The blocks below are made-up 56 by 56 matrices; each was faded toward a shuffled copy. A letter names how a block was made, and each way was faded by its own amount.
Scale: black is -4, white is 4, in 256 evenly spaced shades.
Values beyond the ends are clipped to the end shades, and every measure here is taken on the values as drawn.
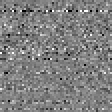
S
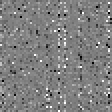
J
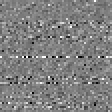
S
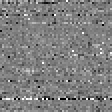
S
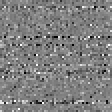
S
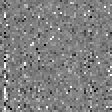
J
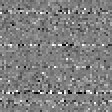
S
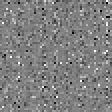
J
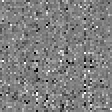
J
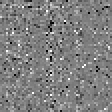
J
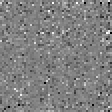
J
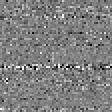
S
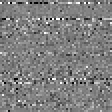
S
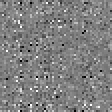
J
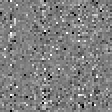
J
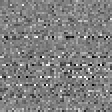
S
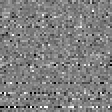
S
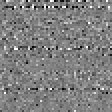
S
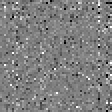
J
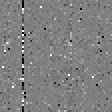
J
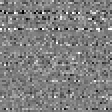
S
